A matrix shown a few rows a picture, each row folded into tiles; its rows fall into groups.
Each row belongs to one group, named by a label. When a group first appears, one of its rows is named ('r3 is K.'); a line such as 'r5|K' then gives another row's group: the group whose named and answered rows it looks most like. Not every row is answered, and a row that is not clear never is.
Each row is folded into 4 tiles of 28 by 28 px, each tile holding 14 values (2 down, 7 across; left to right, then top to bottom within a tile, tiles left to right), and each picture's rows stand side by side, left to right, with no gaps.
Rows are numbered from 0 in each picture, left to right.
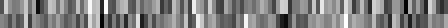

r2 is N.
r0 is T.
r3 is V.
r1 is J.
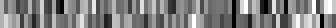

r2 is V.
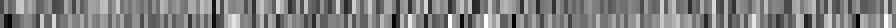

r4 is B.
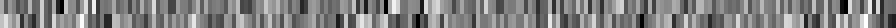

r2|J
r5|N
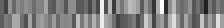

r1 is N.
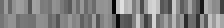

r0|V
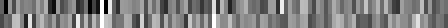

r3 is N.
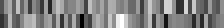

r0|N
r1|V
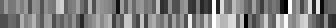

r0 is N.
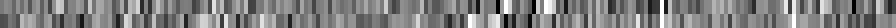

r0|N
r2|B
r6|J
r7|V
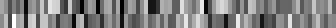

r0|J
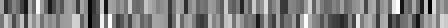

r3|N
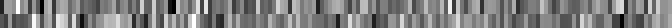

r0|N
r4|V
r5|N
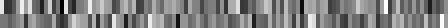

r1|B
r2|J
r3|N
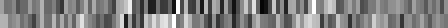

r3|B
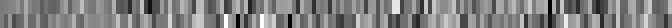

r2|B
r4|T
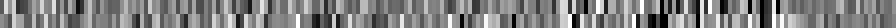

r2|T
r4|B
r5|T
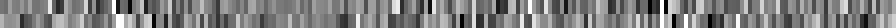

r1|V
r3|N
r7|N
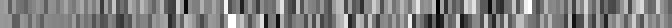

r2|V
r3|T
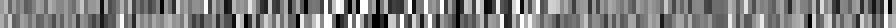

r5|T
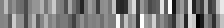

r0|J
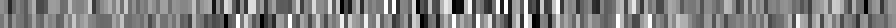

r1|T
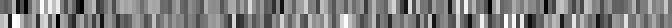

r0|J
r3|V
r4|N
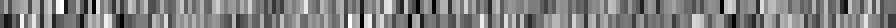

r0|N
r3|J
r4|N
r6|N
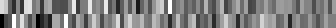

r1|J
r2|B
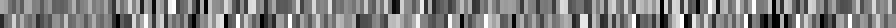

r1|N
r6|T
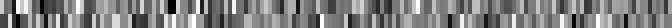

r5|B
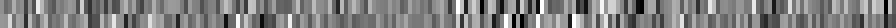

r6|T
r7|T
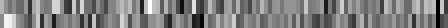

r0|V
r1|V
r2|T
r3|T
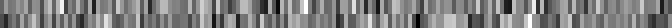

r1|T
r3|N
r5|T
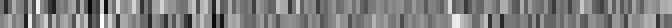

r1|T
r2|V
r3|B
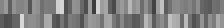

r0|N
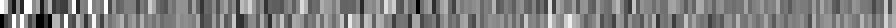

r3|J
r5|V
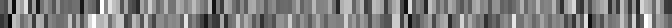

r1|T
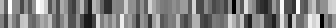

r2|V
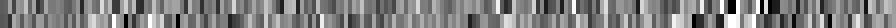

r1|B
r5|J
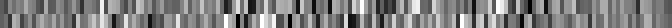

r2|B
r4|J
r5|J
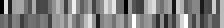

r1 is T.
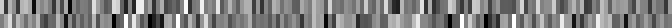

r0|V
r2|T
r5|B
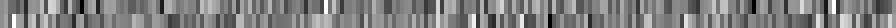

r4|T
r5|J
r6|J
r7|N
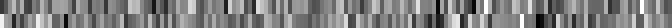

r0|B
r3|T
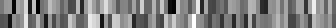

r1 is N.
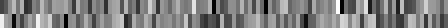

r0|B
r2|N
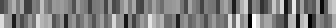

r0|B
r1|B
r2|J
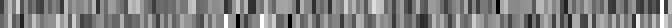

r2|B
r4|N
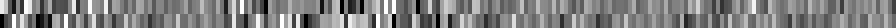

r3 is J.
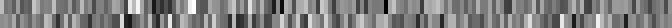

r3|N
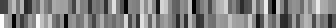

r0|B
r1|J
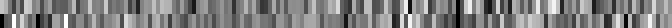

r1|J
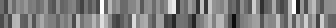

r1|N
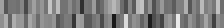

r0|J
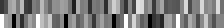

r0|B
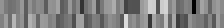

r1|J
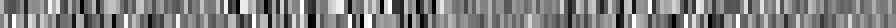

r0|J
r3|J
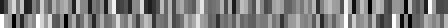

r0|B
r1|V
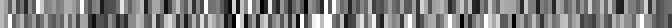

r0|T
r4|B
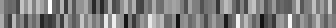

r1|B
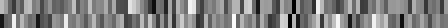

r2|V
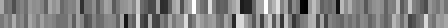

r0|J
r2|J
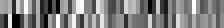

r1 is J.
